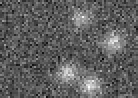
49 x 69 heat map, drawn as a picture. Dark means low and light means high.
Stripes: none. Mirror symmetry: none. Bumps: four. Odd rows or columns: none.
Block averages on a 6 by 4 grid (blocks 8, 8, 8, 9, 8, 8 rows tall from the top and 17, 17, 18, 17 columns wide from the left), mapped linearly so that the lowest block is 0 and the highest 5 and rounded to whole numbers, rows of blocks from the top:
0 0 2 0 | 0 0 3 1 | 0 0 1 5 | 0 0 0 1 | 0 3 5 0 | 0 1 5 0
